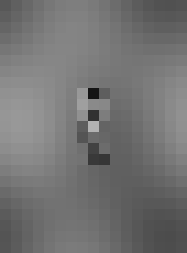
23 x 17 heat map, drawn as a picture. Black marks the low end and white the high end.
No regular stripes run through it. An odd patch, rougher than its surroundings, sits in the centre. The ninth with the highest average is the middle left. The centre is the roughest part.
